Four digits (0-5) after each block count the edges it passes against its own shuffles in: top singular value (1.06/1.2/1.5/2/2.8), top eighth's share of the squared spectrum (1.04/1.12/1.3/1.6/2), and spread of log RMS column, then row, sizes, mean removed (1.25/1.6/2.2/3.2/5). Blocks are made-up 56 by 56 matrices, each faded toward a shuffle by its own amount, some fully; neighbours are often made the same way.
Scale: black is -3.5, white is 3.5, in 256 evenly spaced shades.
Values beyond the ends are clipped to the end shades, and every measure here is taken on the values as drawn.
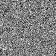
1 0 0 0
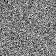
0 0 0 0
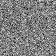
0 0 0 0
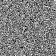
0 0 0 0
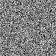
0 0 0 0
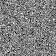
0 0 0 0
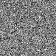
1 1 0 0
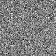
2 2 0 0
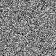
1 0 0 0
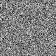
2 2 0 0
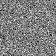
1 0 0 0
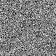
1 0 0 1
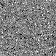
1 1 0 0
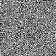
3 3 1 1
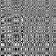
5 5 4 4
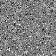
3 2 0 0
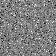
1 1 0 0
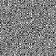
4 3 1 2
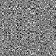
4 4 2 2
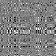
5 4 3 3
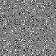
4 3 2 2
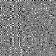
4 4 2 2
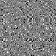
4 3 2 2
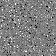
2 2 0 0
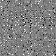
3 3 2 1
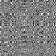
4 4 3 3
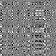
5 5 3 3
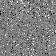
2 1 0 0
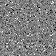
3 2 0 1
